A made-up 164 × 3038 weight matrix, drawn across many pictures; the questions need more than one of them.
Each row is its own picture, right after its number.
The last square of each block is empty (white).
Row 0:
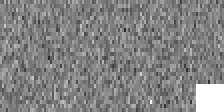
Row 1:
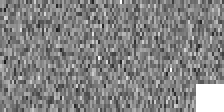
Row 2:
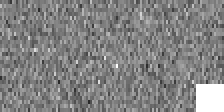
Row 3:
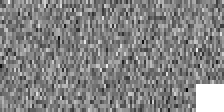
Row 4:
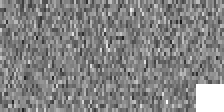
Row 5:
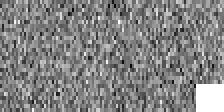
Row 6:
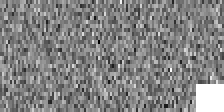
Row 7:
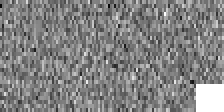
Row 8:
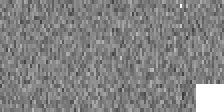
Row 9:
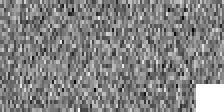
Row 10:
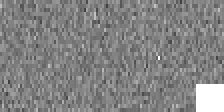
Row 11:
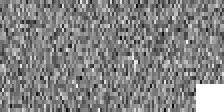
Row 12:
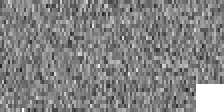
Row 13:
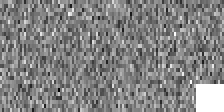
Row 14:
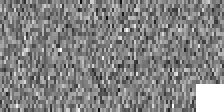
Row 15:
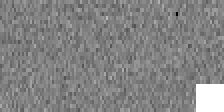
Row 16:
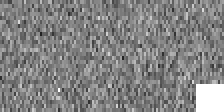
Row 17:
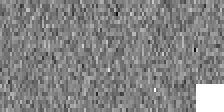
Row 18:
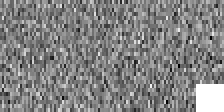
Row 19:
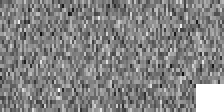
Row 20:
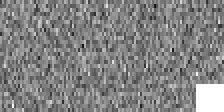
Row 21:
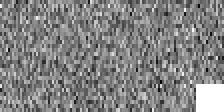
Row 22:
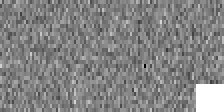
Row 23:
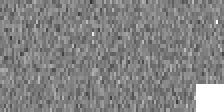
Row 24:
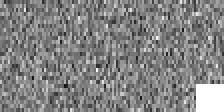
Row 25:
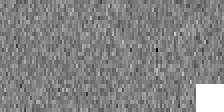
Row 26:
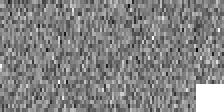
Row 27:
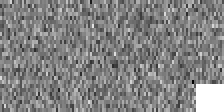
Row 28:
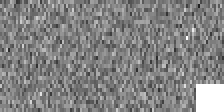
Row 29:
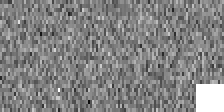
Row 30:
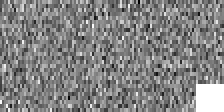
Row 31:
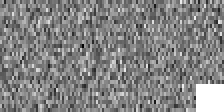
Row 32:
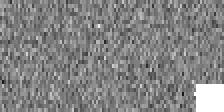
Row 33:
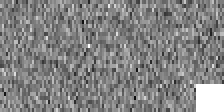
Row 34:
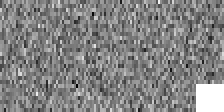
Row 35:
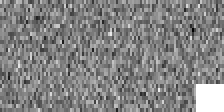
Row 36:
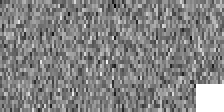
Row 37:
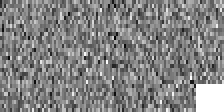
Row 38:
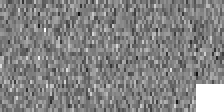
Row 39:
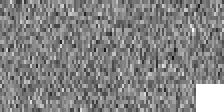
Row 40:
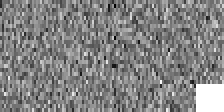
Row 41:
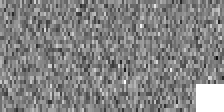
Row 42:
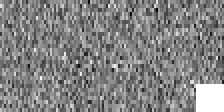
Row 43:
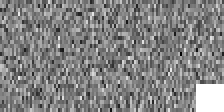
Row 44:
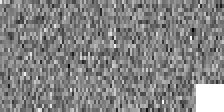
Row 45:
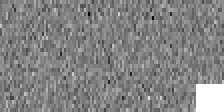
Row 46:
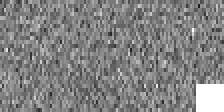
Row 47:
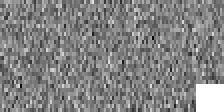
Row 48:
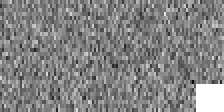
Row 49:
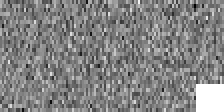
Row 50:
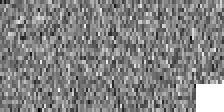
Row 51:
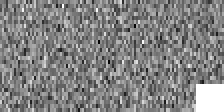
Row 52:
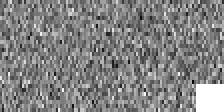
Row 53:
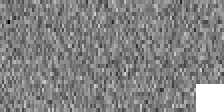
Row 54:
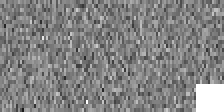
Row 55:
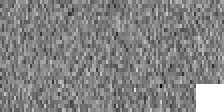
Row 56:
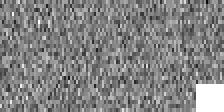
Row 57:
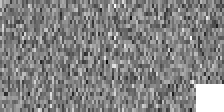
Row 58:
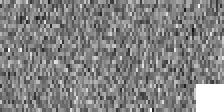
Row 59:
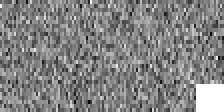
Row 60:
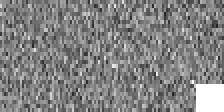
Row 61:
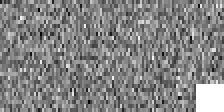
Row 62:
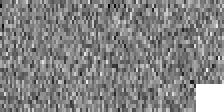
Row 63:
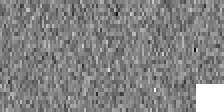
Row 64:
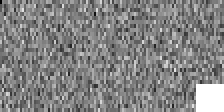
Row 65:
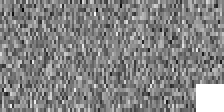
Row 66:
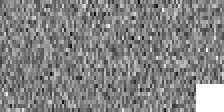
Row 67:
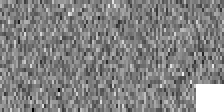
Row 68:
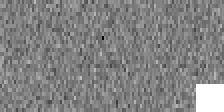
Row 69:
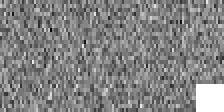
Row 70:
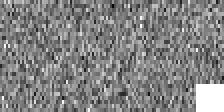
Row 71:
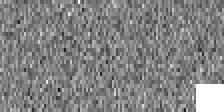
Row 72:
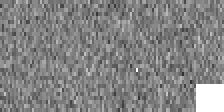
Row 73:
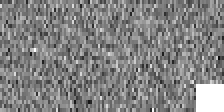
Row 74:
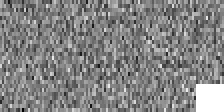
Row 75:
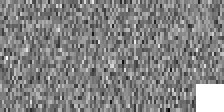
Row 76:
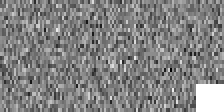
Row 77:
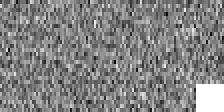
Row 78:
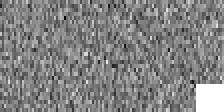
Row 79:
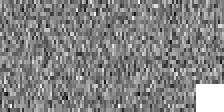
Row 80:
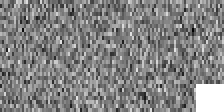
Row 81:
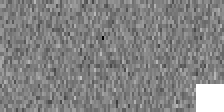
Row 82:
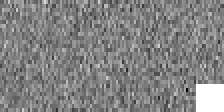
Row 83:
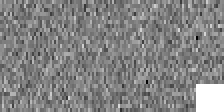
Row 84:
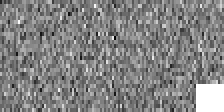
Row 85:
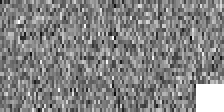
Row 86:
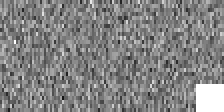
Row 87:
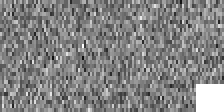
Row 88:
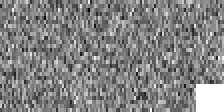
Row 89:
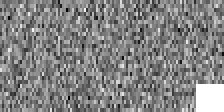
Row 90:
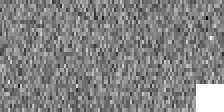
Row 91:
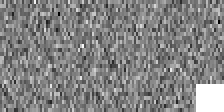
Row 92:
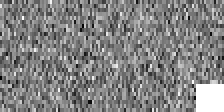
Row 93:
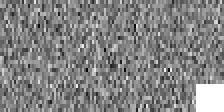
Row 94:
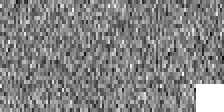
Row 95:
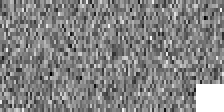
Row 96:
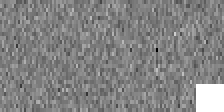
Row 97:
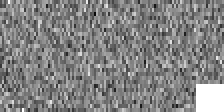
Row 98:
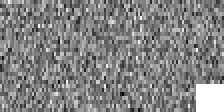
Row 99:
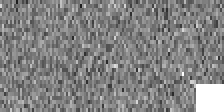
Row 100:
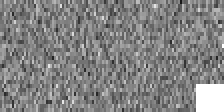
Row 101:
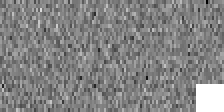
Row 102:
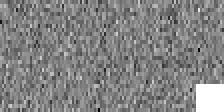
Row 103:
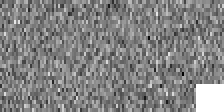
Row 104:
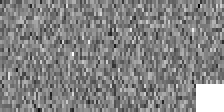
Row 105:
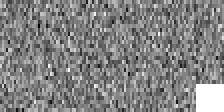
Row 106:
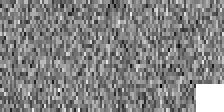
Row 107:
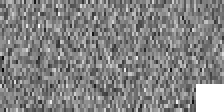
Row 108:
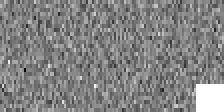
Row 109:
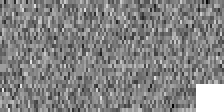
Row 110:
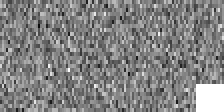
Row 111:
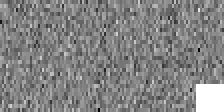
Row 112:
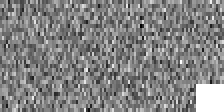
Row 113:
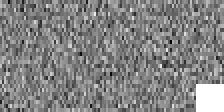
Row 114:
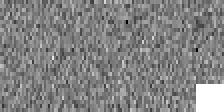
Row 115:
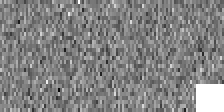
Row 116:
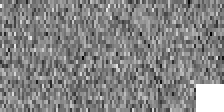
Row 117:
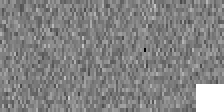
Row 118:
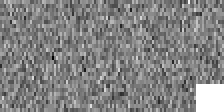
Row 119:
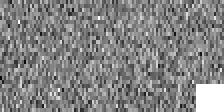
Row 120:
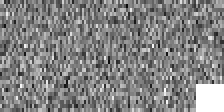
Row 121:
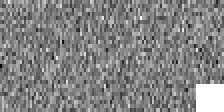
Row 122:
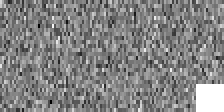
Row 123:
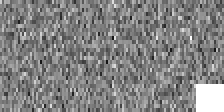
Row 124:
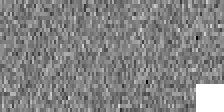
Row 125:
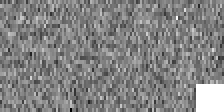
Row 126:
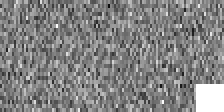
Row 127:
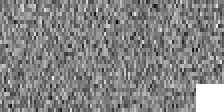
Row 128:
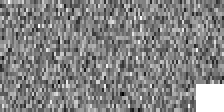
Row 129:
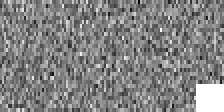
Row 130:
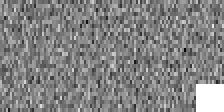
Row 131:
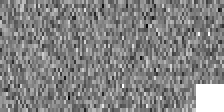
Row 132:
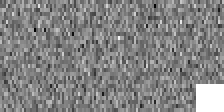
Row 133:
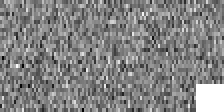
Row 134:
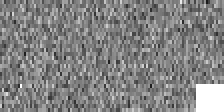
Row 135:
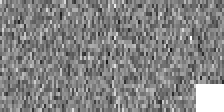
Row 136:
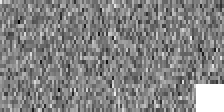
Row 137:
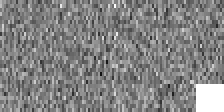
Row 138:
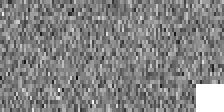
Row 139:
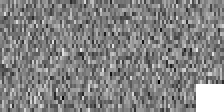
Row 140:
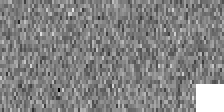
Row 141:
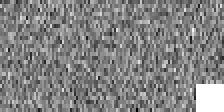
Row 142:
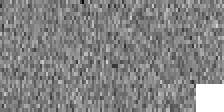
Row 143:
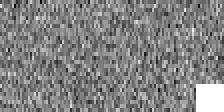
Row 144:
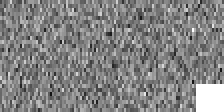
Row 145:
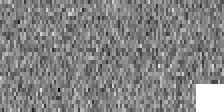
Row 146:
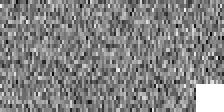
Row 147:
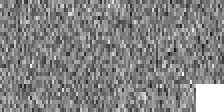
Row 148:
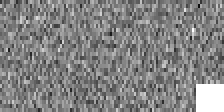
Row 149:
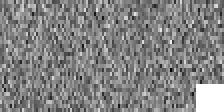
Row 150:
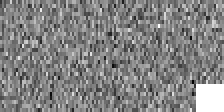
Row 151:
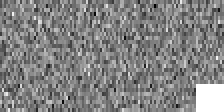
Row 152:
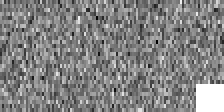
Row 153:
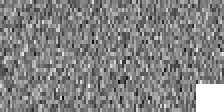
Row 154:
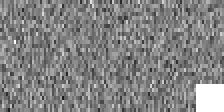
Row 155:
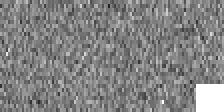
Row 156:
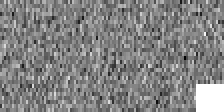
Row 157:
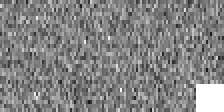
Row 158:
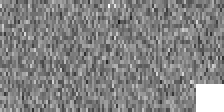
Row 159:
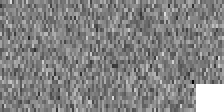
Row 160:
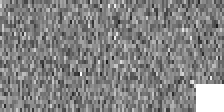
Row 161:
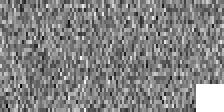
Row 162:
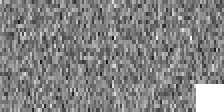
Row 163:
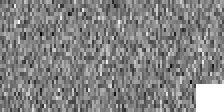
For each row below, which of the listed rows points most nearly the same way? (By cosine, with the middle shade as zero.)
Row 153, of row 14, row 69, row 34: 14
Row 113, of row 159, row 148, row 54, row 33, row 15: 54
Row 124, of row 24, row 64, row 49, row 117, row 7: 117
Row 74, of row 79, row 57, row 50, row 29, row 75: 79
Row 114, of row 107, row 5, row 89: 89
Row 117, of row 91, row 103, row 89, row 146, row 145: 91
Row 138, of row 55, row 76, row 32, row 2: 55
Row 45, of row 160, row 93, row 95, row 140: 93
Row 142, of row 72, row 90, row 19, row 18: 72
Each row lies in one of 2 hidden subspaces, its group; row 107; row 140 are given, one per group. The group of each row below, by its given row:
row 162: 140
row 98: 107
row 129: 107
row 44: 140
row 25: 140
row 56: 107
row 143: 140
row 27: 140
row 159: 140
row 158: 140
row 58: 140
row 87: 107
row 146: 140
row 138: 140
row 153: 107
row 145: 140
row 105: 107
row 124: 107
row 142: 140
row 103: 140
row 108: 107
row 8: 140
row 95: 107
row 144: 140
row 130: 107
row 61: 140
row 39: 140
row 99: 140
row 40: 140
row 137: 140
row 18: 107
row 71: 140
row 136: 140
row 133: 107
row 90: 107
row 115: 140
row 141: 140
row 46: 140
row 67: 140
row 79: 107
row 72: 140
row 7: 140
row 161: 107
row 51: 107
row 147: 140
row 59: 140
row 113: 107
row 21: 140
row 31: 107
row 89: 107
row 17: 107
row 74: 107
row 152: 107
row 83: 107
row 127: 107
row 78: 140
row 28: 140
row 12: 107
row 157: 140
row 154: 107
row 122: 107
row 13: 140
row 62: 140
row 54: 107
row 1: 107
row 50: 140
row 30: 107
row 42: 140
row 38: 107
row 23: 107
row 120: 107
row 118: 107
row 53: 107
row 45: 107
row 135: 140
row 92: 140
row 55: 140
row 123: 140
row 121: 107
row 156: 107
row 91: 107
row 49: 107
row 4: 107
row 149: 107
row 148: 140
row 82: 107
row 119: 140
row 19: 140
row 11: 107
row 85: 140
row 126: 140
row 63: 107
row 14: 107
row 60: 140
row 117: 107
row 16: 140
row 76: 107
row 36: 140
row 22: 140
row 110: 107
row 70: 107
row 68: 107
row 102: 107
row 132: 107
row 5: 140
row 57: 140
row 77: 140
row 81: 107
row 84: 140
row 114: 107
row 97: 107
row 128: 107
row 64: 107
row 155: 140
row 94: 140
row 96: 140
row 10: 107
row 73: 140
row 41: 107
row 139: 107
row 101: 107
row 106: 140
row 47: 107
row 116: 140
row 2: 140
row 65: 107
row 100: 107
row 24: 107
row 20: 107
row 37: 140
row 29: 140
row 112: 107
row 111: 107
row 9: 140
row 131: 107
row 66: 107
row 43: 107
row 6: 107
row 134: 107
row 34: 107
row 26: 107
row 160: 140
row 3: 107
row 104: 140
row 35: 140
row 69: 107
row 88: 140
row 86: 107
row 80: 140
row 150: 140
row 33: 140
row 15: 107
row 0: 107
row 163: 140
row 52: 140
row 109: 107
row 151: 107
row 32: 140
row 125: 140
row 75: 107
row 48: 140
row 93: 107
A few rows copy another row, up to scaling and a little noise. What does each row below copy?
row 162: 123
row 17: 63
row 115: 71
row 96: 25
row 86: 154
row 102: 111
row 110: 105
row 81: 68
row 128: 98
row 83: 124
